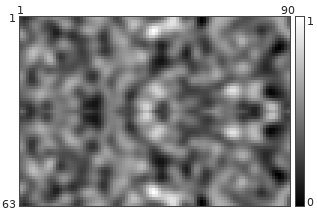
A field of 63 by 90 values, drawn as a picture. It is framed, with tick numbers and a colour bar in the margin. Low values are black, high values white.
Lone odd cells: none. Seam: none. Mirror symmetry: top to bottom. Grain: blotchy. Slope: none. Histogram: bell-shaped.
